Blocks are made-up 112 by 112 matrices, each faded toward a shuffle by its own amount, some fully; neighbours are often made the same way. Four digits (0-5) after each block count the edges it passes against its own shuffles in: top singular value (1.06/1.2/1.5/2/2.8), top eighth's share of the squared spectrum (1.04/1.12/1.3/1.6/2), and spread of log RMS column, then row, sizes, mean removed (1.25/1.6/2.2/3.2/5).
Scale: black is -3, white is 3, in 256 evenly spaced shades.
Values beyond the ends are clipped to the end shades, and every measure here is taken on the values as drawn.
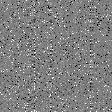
4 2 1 0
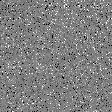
3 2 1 1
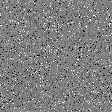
3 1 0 0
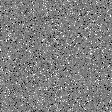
0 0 0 0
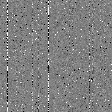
4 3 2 0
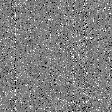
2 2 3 0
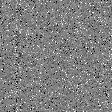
1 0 1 0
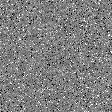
1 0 0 0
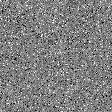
2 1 0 0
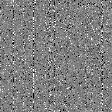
2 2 3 0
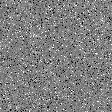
0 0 0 0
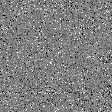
1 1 0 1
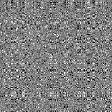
5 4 3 3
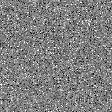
3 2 1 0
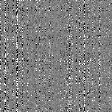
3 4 4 3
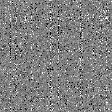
2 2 3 2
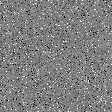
0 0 0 0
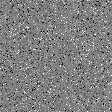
0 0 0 0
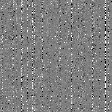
3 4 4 2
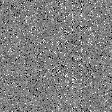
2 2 2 1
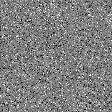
3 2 1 0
